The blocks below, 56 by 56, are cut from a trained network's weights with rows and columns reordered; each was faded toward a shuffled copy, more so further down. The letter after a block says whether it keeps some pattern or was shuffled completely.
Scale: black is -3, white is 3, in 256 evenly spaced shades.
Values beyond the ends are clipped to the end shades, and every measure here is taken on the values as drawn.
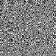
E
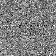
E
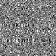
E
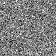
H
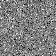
H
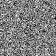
H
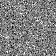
H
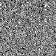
E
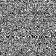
E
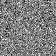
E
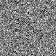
E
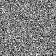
H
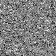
H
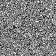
H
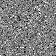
H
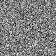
H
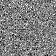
H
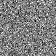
H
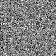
E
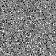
E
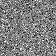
H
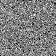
H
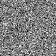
E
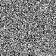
E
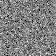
H
